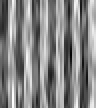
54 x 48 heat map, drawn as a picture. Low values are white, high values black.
Grain: streaks running down. Stripes: upright, repeating 6 times. Slope: none. Average level on the scale: 50%.
